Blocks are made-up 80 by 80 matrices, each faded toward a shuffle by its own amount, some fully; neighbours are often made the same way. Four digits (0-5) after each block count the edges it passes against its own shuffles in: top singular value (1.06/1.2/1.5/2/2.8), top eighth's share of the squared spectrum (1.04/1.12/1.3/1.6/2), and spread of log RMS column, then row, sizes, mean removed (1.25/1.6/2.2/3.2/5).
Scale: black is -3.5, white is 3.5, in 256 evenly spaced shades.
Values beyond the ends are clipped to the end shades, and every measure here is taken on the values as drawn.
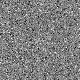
1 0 0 0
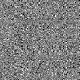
4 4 2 2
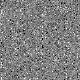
2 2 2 0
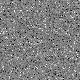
0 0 0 0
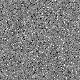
2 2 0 0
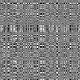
5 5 4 4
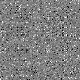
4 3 1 1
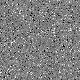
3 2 0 0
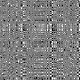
5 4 3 3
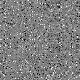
3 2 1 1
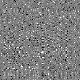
4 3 2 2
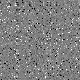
3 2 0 1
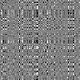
5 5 4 3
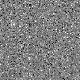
3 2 1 0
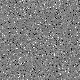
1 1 0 1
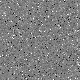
0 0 0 0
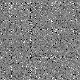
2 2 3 2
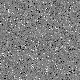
0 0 0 0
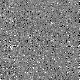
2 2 2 2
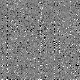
2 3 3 2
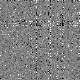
2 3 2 2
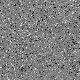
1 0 0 0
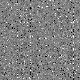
2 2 2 1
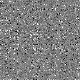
1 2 2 2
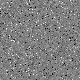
0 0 0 0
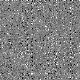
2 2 2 2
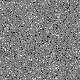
2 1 1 0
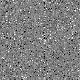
3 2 1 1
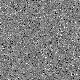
0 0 0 0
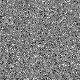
0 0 0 1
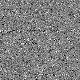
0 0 0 2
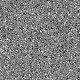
0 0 0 0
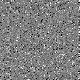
3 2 1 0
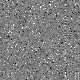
2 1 0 0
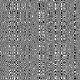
5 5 4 3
